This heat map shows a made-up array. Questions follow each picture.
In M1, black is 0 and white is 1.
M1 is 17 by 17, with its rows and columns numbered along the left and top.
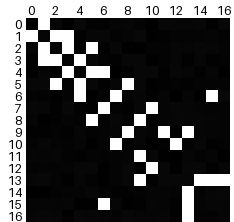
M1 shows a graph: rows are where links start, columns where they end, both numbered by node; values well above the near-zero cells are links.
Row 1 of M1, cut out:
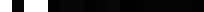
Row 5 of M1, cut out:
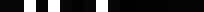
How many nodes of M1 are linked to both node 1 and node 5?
1
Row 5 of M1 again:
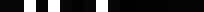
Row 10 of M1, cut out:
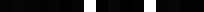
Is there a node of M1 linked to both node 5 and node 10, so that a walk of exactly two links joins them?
no
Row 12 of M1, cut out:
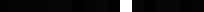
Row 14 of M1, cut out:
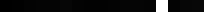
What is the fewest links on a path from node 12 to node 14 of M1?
6
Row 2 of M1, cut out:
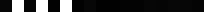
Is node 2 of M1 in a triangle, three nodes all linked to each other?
yes
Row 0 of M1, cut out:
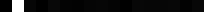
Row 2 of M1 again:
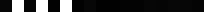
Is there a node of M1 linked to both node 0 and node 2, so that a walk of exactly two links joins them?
yes
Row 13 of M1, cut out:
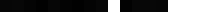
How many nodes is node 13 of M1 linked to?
4
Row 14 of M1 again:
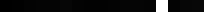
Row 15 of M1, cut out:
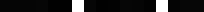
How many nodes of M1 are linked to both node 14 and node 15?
1
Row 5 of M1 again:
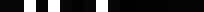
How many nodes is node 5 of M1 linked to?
3
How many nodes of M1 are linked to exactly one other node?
5
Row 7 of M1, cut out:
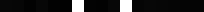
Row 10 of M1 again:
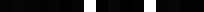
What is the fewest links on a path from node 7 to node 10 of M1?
1
